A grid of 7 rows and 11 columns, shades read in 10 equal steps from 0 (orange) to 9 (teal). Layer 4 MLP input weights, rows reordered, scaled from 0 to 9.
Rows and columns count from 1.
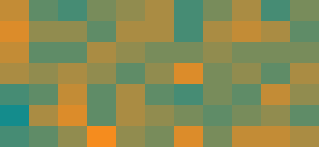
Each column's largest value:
9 6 7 6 6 6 7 6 6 7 6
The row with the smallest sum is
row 7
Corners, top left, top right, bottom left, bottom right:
2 5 7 3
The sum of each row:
54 42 50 43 54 52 39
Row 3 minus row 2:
1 2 2 -3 1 2 -2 1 3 2 -1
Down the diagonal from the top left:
2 4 6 4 3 4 1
